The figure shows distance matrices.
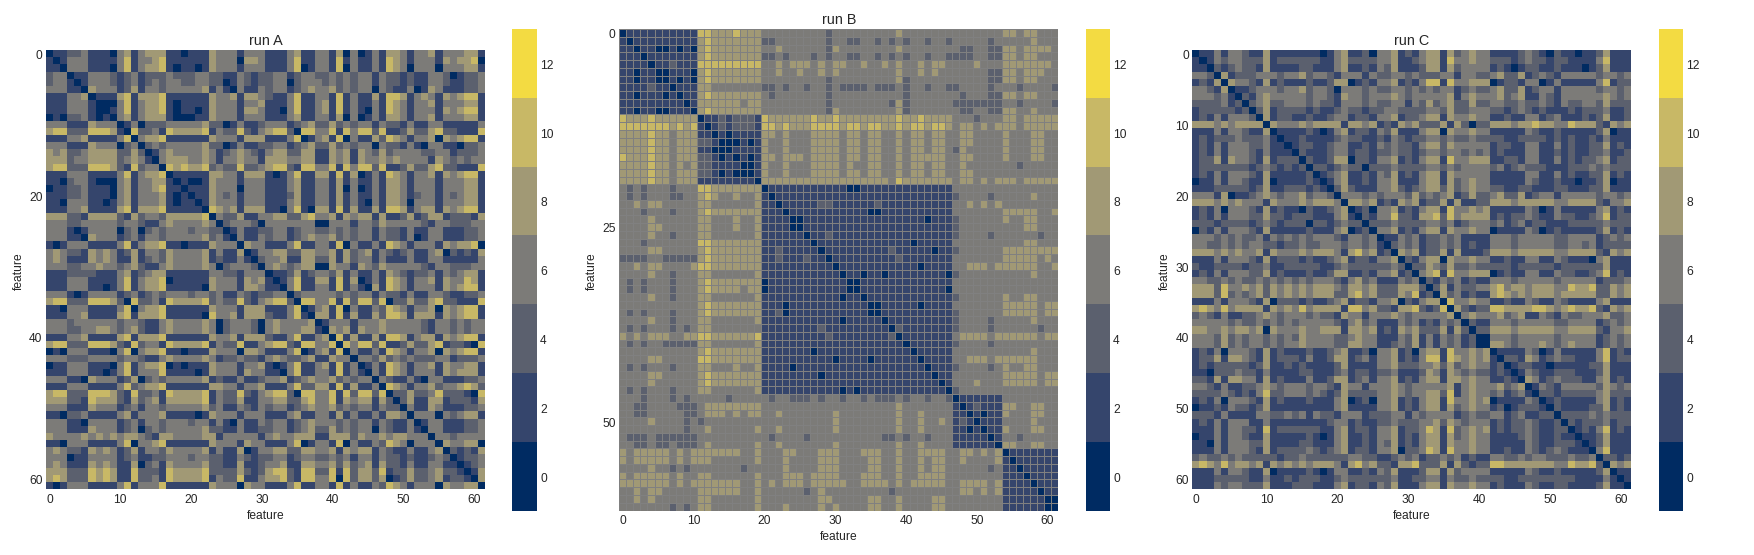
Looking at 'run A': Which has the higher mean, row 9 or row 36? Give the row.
36
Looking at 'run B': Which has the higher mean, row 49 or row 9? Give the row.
49
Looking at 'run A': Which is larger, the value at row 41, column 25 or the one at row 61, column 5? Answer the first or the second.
the second
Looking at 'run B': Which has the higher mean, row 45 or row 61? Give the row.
61
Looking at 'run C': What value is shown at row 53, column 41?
8
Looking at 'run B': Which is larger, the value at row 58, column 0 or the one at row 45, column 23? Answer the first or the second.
the first
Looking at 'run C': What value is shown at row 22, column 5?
6
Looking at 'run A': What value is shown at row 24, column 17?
8
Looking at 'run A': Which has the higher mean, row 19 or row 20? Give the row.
19
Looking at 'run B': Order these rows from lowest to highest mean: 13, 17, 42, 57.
42, 17, 57, 13
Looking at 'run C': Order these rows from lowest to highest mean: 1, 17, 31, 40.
17, 31, 1, 40
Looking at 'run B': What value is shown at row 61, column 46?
6
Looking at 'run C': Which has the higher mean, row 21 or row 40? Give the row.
21
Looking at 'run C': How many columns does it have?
62
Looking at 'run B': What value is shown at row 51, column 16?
6
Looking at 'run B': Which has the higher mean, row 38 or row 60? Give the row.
60
